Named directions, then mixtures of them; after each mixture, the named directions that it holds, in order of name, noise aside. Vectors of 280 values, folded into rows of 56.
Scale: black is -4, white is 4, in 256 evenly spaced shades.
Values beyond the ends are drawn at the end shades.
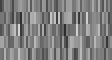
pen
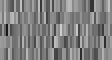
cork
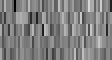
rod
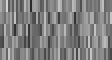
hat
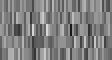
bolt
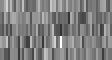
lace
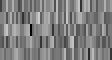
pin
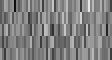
pin, rod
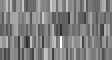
lace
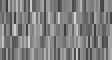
hat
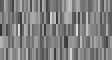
cork, pen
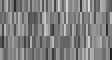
hat, pin, rod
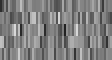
hat, pen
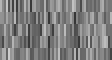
hat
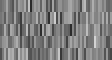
bolt, hat, pen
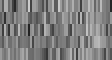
hat, pen, rod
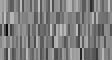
cork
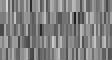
hat, lace, pen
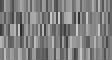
pen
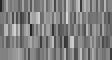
pen, pin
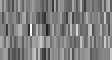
bolt, pin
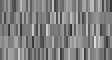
bolt, pen, rod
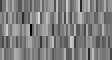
pin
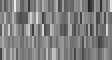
rod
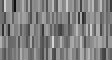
lace, pen, rod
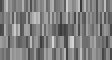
lace, pen, pin
